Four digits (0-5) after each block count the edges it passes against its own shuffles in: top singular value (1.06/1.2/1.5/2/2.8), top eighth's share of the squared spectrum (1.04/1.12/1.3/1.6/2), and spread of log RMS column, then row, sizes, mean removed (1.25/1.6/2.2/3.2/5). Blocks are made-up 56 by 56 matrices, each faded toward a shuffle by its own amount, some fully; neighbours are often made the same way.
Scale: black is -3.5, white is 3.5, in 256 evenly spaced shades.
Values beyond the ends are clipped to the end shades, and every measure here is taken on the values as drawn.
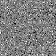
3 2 1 0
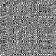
4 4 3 2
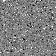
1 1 0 0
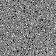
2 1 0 0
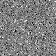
1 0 0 0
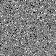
0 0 0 0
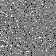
2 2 1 0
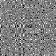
4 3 2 2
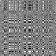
5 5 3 4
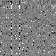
4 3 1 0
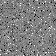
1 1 0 0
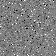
0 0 0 0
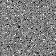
0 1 0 0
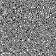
3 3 1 1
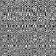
4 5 3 3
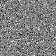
0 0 0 0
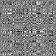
4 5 2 3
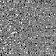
3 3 1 1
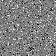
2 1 0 0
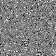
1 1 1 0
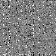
2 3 2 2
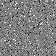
0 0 0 0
